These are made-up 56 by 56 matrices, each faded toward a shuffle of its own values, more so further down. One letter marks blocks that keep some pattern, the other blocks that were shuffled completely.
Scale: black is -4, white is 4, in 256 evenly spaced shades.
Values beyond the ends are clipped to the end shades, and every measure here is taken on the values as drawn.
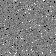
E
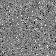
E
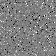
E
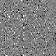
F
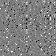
F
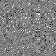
F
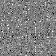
F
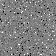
E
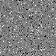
F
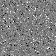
E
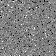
E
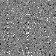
F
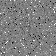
E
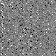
F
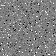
E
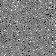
F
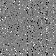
F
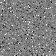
E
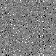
F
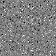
F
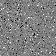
E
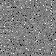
F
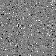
F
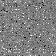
F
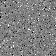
E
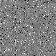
F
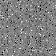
F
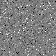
E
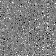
F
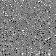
F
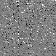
F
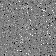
E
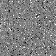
F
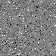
E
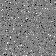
E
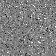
F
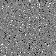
F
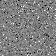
E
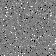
E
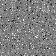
F
